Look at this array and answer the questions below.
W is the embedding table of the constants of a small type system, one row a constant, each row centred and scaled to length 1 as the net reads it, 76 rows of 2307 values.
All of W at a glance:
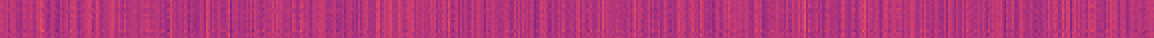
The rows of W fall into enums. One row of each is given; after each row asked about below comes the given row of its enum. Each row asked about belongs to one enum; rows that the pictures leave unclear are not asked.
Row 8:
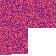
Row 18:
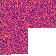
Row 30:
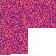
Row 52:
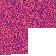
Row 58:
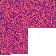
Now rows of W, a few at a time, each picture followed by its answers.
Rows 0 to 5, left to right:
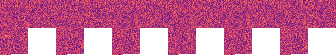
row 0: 18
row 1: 8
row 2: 30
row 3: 58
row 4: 30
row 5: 52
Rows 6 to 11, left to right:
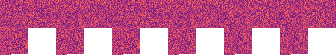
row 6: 8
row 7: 30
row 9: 30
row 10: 58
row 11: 58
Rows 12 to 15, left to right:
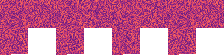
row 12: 30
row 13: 52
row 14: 58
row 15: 30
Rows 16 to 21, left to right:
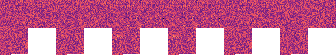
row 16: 8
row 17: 30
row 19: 18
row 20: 8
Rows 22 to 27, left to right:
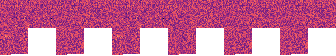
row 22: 18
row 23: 8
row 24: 18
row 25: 58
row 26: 8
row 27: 8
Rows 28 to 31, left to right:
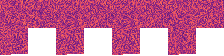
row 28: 52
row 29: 30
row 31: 58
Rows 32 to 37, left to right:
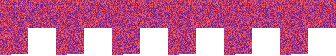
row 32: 18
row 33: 30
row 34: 8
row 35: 30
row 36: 8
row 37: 30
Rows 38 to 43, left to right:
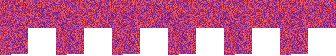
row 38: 8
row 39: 58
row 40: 30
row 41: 58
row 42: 58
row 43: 30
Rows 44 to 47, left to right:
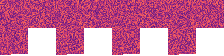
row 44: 58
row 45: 52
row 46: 8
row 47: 30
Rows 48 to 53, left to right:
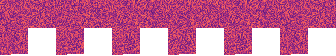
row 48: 58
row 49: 8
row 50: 52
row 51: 30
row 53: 58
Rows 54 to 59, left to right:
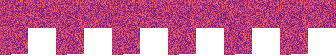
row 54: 8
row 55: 30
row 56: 8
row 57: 30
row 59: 30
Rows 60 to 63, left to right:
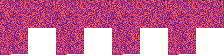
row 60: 58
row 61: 58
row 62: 58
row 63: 58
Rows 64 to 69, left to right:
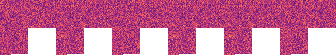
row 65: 18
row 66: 8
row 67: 18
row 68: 18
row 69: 52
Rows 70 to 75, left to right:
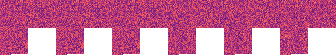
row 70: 8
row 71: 8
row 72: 8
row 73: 58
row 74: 58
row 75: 18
